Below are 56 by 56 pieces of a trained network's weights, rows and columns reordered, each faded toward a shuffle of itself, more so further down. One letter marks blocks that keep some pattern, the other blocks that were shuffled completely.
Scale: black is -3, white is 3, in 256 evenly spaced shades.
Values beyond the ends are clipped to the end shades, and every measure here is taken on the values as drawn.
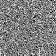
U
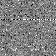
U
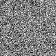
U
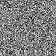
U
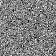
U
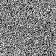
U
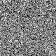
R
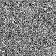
U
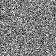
U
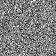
R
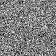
R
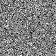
R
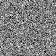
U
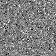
R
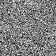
R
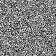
R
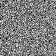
R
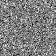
U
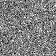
R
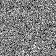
R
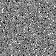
R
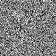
U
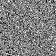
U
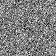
R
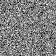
R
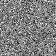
R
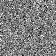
R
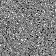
R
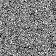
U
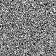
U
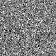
U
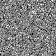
U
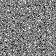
R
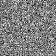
U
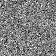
R
